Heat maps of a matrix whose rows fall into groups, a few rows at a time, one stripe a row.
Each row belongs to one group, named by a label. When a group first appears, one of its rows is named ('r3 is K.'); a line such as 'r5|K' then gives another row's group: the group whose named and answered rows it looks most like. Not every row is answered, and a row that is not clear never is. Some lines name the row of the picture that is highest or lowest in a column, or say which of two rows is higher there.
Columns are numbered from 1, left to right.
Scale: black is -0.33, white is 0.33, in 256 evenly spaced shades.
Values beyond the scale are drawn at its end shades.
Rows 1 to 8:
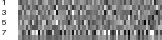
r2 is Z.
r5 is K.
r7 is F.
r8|F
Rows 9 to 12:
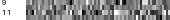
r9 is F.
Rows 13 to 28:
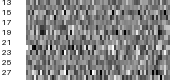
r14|Z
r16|K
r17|Z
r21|F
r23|Z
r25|K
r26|Z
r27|K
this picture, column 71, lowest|16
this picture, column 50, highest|21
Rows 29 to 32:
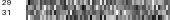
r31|F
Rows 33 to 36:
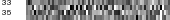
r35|Z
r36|F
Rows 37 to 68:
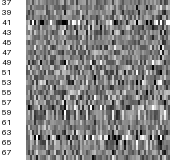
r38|F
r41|F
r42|K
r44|K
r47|Z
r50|K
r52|Z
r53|F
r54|K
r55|F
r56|Z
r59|Z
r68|Z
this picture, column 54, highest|58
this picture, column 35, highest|56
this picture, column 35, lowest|52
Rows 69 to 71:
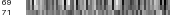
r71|F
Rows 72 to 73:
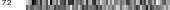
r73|F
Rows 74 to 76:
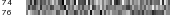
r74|Z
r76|K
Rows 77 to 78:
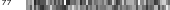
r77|Z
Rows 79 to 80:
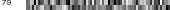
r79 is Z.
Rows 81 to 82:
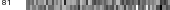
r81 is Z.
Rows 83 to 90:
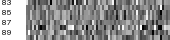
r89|K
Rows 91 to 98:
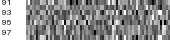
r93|F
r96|Z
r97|Z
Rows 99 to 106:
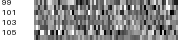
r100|F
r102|K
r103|F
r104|K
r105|K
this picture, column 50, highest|100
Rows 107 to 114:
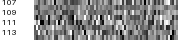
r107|F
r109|F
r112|K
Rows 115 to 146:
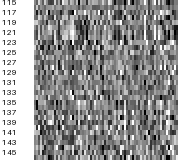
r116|K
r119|K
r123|Z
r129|Z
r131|F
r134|K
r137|F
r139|F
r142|F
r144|Z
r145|Z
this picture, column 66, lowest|121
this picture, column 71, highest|128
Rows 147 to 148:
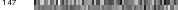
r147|K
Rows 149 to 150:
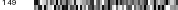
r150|F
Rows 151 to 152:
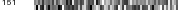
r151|Z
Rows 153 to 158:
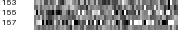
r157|Z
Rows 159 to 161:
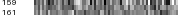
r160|F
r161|K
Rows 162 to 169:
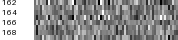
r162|K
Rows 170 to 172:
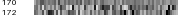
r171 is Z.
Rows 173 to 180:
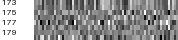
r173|Z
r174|Z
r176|F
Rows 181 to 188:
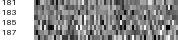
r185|Z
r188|F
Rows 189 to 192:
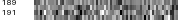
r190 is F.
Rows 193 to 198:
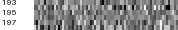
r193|Z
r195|Z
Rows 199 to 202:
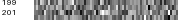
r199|K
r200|K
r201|Z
